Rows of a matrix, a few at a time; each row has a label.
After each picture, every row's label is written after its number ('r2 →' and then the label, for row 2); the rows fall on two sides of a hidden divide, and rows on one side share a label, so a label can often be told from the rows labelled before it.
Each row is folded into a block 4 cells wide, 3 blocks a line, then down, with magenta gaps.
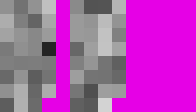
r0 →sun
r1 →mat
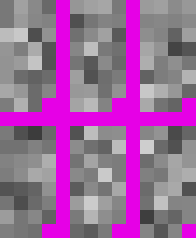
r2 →sun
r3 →sun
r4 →sun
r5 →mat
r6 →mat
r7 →mat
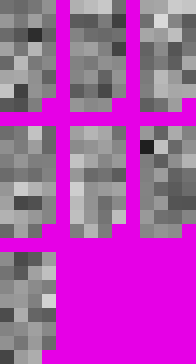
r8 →mat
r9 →sun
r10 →sun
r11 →sun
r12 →sun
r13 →sun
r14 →mat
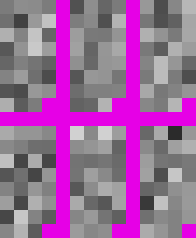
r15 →mat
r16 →mat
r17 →mat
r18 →sun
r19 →sun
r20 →mat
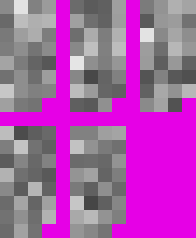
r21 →sun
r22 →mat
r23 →sun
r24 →sun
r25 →sun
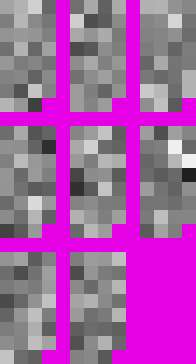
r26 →sun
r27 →mat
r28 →sun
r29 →mat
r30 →sun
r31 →sun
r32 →mat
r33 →sun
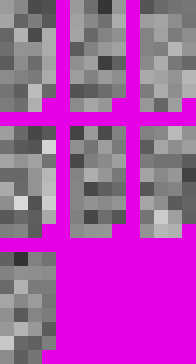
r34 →mat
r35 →mat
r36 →mat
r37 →mat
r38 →mat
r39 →sun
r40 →mat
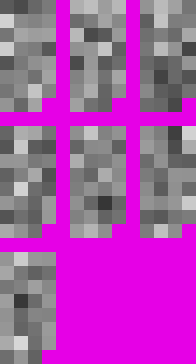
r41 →mat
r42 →sun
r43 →sun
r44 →sun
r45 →sun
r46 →mat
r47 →sun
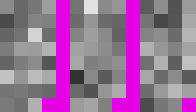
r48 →mat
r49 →sun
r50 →mat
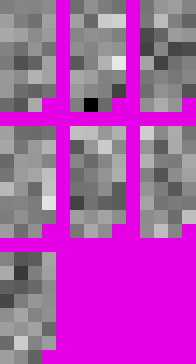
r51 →mat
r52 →mat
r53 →sun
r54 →mat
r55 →sun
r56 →sun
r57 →mat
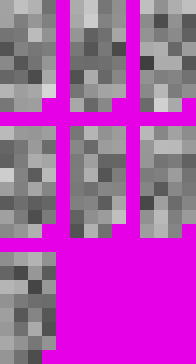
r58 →sun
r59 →sun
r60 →sun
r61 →sun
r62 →sun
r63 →sun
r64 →sun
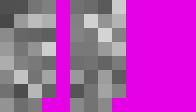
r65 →mat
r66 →mat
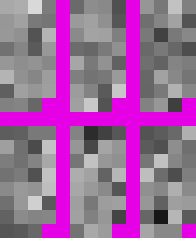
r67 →sun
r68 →sun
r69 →sun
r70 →mat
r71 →mat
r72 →mat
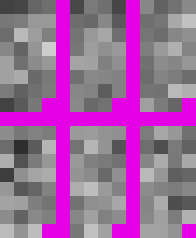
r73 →mat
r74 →mat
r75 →mat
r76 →mat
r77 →sun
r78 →sun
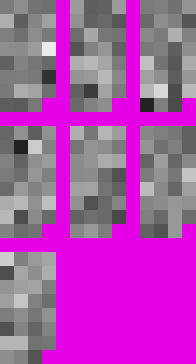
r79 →mat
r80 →mat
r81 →sun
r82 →mat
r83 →sun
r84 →mat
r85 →sun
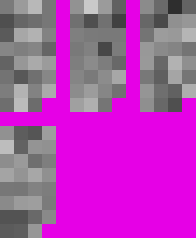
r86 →sun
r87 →sun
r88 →mat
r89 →mat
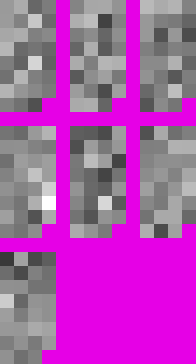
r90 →sun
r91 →sun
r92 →sun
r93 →mat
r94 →mat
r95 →mat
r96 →mat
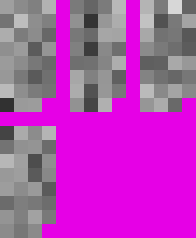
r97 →sun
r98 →mat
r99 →sun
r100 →sun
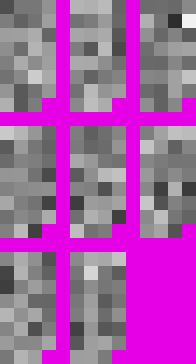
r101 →mat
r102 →sun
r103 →mat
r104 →sun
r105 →mat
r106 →sun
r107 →sun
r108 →sun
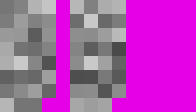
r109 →sun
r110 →sun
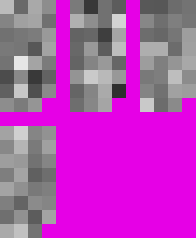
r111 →sun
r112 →mat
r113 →mat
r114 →sun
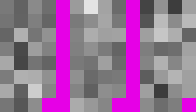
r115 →mat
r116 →sun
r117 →mat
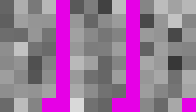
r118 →sun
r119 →mat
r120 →sun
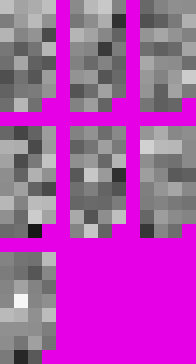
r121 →sun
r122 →sun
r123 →mat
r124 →mat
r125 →sun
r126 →sun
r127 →mat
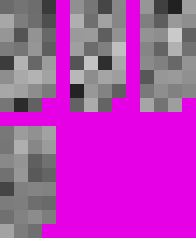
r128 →mat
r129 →mat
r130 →mat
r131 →sun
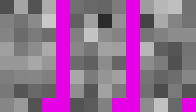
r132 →mat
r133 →mat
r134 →sun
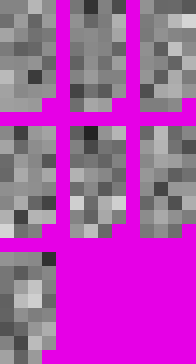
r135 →sun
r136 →mat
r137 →mat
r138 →mat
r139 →mat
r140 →sun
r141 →mat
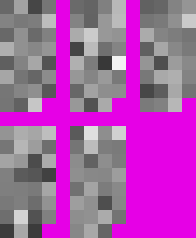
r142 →mat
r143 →mat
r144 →mat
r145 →sun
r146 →sun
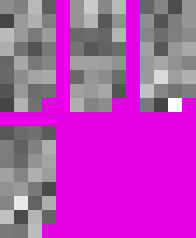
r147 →sun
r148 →sun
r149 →mat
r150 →mat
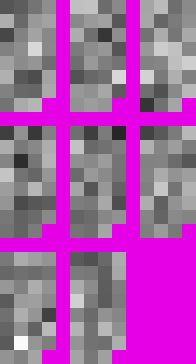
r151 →mat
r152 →sun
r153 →mat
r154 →mat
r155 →mat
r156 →mat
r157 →sun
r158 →mat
